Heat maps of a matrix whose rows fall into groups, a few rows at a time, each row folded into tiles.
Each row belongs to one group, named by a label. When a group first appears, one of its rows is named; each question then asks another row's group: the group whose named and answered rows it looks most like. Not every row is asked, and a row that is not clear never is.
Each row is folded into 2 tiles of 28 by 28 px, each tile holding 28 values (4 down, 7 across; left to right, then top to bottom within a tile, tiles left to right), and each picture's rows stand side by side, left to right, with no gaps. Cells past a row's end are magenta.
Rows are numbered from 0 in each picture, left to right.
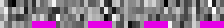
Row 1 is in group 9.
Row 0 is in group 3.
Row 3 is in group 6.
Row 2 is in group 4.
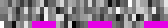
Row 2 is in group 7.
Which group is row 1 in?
4
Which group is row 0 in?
6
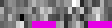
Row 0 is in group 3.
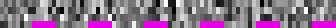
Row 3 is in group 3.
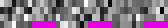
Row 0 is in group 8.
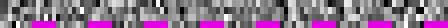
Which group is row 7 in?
8
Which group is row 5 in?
3
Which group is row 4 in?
4
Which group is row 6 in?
3
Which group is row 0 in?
6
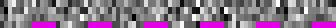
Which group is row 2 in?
3
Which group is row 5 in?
3
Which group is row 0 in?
3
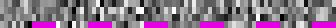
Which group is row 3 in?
7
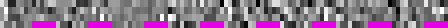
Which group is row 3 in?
4
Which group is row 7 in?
3
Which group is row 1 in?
6
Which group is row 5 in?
6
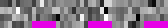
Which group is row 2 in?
9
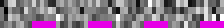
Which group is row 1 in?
4
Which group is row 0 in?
3
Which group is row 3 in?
6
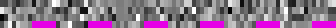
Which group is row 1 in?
8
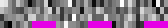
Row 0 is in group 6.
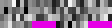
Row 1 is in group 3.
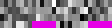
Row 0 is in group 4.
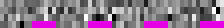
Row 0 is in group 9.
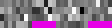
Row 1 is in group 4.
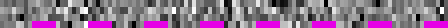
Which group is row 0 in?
3
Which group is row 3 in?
7
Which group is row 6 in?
9
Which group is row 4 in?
3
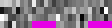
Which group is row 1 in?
9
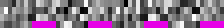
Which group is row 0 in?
7
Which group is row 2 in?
7
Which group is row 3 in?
8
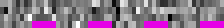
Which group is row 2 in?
3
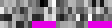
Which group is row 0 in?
9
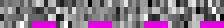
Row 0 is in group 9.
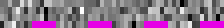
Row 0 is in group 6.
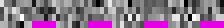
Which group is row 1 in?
9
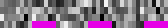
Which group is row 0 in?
9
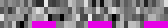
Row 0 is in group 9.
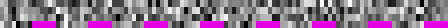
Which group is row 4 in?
9
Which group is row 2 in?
7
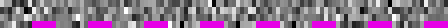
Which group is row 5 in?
6
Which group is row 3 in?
6
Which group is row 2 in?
3
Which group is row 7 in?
4
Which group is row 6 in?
4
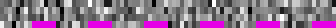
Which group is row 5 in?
4
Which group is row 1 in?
3
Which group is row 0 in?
6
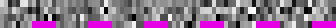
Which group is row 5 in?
8
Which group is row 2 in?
3
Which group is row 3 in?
9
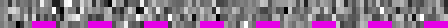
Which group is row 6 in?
6
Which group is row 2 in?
8
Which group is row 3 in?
9
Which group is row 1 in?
3
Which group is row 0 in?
4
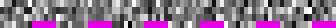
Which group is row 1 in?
4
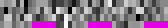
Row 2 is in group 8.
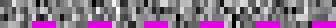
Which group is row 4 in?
4
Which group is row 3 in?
4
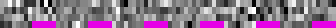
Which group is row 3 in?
9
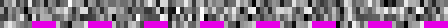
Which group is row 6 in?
3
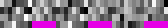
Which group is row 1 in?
8
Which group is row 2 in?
4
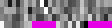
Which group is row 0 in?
6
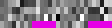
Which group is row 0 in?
6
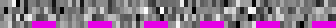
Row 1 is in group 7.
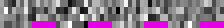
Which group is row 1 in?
8
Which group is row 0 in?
7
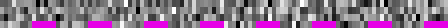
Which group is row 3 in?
7
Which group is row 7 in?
7
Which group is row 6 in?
6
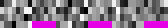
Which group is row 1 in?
8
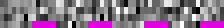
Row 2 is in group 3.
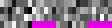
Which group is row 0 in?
8
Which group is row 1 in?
6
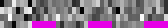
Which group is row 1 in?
4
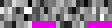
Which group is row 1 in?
6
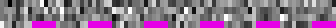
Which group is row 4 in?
4
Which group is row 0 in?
6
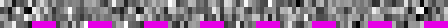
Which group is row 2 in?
8
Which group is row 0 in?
8
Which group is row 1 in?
3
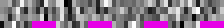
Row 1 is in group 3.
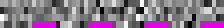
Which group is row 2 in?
8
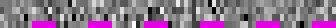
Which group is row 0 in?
9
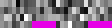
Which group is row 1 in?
8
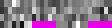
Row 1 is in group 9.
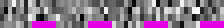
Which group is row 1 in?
9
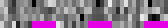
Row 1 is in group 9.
